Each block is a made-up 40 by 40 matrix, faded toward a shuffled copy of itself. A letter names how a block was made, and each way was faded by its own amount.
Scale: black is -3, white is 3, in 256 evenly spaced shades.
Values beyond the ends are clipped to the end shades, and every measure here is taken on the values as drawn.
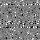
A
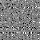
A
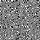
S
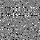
A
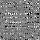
A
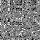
S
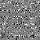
A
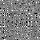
A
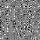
A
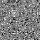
S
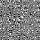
S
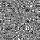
S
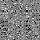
S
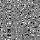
S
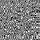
S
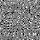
S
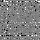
A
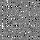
A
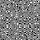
S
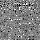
A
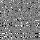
A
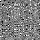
S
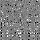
A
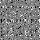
A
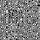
S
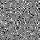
S
